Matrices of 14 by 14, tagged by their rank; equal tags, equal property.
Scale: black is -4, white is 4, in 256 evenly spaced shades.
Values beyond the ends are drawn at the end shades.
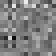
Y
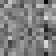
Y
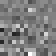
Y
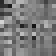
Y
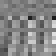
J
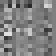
J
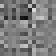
J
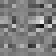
J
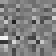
Y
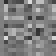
J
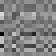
J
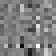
Y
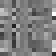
J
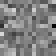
Y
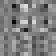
J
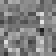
Y
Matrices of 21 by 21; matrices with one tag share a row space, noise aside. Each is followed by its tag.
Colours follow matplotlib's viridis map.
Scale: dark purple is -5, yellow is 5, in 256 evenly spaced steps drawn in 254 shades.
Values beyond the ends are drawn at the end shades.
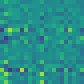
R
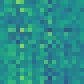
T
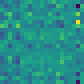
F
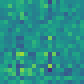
T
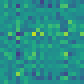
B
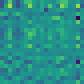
F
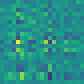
T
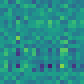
B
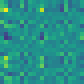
R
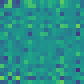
F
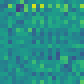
B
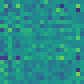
F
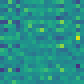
F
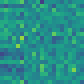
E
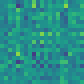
B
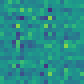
T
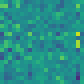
F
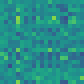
B
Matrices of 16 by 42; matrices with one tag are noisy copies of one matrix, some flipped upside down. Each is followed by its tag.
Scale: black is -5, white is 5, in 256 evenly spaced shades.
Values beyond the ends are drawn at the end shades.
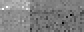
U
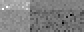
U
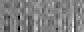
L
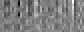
L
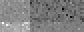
U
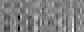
L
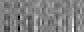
L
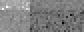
U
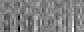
L
